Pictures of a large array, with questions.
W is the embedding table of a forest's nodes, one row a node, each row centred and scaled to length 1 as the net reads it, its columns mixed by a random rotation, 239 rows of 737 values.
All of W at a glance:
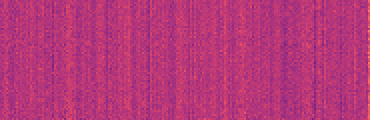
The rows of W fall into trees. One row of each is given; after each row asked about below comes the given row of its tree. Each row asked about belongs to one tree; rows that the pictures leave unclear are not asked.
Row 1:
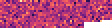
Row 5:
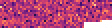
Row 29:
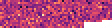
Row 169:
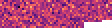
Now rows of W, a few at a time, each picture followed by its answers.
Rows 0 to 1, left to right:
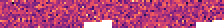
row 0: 5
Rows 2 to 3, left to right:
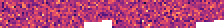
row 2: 29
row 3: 169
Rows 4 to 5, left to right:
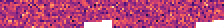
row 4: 1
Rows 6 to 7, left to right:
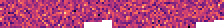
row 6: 29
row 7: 169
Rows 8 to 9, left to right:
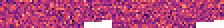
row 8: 1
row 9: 169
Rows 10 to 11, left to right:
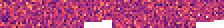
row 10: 169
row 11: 5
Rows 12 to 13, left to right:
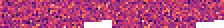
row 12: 169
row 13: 169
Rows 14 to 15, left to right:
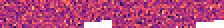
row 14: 1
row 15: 169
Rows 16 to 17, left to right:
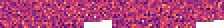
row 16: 5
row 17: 169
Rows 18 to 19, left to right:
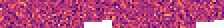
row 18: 29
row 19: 29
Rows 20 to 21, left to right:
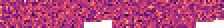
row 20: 5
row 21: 5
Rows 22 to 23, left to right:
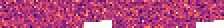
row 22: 5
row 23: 169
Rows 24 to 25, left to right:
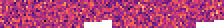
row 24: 5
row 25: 169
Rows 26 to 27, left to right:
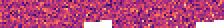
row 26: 5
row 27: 169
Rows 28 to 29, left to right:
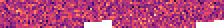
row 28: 169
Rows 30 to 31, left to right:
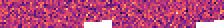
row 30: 5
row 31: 29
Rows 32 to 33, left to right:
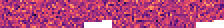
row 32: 169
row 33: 5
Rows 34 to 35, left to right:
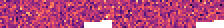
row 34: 1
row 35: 5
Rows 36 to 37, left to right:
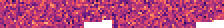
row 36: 1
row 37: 1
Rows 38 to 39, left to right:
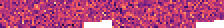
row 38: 5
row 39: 29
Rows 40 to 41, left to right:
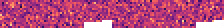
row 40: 29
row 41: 1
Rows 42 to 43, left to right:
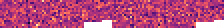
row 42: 169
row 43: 5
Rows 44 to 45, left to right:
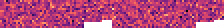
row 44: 1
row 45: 29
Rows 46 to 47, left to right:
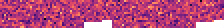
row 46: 169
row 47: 5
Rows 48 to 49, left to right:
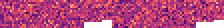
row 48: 169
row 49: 1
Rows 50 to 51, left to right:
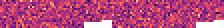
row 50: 1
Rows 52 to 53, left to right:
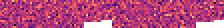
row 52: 5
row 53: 29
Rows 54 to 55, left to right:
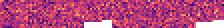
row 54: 169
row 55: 5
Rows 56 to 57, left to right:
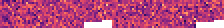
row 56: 169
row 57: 1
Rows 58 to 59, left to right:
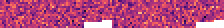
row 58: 1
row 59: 1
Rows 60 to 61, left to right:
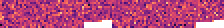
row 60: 29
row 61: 5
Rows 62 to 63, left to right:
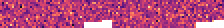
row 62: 29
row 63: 5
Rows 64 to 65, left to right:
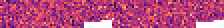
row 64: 1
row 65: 29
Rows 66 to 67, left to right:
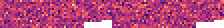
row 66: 169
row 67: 169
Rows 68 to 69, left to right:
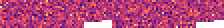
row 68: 5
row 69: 169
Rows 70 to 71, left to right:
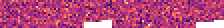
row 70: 5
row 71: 169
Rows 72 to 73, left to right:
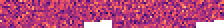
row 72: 1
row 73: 169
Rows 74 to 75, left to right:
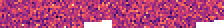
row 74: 169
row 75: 169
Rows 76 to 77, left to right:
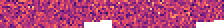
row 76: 1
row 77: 5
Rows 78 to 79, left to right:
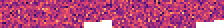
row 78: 5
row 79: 29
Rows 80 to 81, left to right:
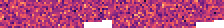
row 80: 29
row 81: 1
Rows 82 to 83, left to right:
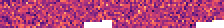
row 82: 169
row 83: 1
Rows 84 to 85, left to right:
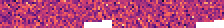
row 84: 169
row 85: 29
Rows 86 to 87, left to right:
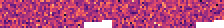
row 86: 169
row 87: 1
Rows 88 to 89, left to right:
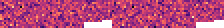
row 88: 29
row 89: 29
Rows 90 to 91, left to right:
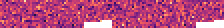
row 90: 5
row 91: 29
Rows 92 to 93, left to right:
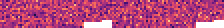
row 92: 5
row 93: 5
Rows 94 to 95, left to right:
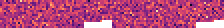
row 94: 1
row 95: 5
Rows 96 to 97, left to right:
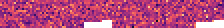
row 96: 169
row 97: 5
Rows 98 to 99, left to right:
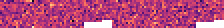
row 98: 1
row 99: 1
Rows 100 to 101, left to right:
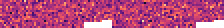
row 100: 5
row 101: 169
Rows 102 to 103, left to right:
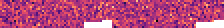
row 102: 169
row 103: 5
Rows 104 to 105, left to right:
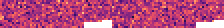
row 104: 29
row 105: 1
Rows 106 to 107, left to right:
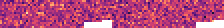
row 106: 1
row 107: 1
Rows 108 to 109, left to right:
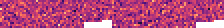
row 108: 29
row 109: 169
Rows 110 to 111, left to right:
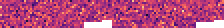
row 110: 5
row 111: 169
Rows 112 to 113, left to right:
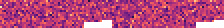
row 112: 5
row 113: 1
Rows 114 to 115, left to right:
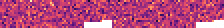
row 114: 1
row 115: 5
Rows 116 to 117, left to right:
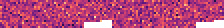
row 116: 5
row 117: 169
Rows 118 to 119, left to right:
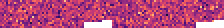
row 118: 169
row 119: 1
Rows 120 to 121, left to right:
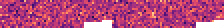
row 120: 5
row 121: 1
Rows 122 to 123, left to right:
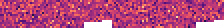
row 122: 169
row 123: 169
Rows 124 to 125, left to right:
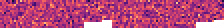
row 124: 1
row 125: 5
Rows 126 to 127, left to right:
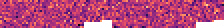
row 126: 1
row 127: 5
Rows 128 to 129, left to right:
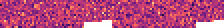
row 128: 5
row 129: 5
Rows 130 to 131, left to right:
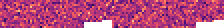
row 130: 169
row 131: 1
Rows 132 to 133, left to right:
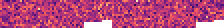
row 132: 169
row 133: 5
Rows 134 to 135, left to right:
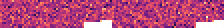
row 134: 5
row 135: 5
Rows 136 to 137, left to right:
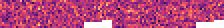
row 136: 169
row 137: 169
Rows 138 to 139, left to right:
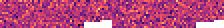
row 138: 1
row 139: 169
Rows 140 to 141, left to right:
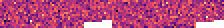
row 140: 169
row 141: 5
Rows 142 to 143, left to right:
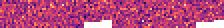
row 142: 1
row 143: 169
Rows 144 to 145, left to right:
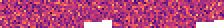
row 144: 29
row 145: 169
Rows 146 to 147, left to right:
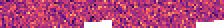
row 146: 1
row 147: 29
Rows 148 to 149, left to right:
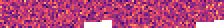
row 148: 5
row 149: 169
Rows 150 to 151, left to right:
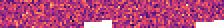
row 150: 1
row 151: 5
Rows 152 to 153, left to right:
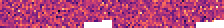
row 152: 169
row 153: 1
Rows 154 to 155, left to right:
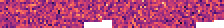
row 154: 169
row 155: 1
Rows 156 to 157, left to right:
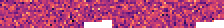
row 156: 1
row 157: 1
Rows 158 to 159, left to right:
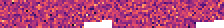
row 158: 5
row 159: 169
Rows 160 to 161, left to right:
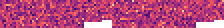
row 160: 1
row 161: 169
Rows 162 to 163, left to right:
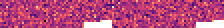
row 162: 5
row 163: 5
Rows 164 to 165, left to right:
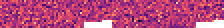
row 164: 5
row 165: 5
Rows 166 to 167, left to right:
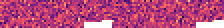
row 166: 5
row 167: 1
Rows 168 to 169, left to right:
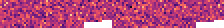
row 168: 5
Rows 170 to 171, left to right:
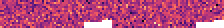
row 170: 29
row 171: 1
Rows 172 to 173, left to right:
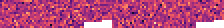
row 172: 1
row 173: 1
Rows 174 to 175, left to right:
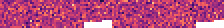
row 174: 169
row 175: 5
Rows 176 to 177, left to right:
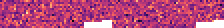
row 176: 1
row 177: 5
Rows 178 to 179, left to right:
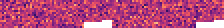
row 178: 5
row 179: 1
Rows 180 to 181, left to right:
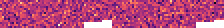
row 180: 29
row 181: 29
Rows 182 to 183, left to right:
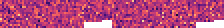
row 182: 29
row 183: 169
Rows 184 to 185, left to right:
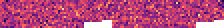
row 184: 169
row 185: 5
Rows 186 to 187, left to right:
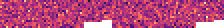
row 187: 5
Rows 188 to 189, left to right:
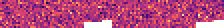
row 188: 29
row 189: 5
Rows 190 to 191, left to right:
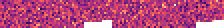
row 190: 169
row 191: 1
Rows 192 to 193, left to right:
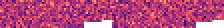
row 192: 1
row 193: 1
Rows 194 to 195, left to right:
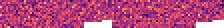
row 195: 5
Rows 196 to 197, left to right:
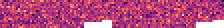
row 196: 169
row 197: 5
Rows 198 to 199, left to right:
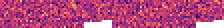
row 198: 169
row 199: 1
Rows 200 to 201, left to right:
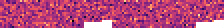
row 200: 1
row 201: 5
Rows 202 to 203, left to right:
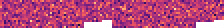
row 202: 169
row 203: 169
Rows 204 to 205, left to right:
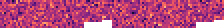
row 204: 1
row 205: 1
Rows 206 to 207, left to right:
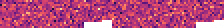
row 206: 1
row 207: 29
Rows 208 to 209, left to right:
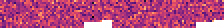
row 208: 1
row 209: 1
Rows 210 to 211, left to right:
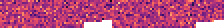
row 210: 5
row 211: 5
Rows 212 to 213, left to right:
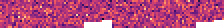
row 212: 5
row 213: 1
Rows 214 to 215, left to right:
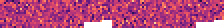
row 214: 1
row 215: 1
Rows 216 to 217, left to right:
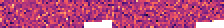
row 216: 29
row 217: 5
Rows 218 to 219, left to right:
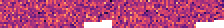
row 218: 5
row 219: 5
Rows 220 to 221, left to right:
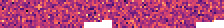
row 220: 5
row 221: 1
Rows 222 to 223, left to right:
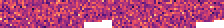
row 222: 29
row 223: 29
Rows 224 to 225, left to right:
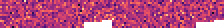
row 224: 5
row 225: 29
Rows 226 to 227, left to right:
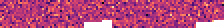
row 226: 29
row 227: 5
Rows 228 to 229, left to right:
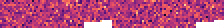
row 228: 1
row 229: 169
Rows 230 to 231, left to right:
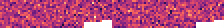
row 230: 5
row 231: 169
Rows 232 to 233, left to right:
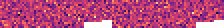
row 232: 5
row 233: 5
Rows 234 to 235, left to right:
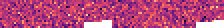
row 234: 5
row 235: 1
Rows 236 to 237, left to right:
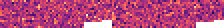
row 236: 5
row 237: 29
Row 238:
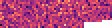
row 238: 29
